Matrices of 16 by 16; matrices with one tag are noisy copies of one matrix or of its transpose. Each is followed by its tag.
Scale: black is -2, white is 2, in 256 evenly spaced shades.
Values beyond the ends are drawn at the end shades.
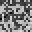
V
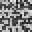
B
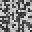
B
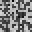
B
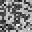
V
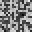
B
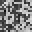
V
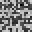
B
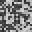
V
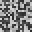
B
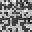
B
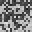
V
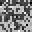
V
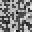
B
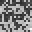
V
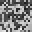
V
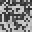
V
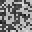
V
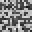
B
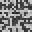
B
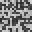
B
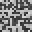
B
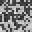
V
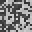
V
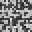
B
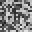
V
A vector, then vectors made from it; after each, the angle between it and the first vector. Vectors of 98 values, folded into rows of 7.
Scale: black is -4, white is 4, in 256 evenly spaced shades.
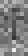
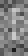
nearly opposite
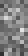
partly opposed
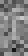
nearly opposite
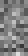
partly opposed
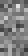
partly opposed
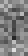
nearly parallel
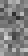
partly aligned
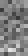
partly aligned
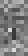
nearly parallel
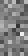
orthogonal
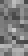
partly aligned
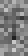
nearly parallel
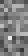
orthogonal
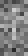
nearly opposite
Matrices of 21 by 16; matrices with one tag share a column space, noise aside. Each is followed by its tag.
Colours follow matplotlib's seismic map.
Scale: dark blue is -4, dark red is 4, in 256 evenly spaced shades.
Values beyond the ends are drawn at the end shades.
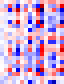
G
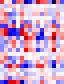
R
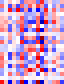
G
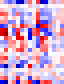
R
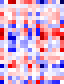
R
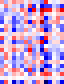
G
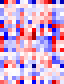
R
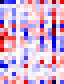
R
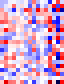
G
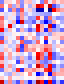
G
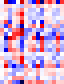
R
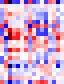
R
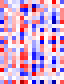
G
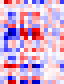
R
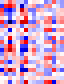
G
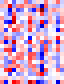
G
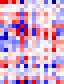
R
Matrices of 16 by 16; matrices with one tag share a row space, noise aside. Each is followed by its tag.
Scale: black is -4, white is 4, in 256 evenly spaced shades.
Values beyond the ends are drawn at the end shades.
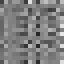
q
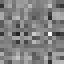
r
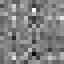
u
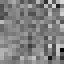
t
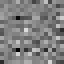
r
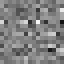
q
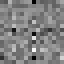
u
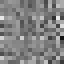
t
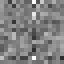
u
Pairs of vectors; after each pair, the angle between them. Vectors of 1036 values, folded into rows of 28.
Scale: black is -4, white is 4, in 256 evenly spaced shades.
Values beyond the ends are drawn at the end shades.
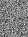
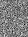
nearly opposite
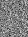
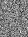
partly aligned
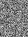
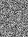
nearly parallel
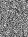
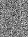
orthogonal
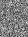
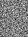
partly opposed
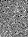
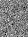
partly opposed
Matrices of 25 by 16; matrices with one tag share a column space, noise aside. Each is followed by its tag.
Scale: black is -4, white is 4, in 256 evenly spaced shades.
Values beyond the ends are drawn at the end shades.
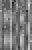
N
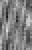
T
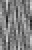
T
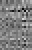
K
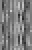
N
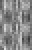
N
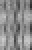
N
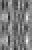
N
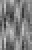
T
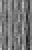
N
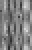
N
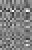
K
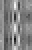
N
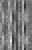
N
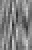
T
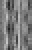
N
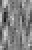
T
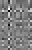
K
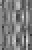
N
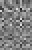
K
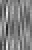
T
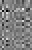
K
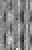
N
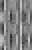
N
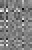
K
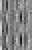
N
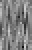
T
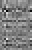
K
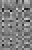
K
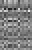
K
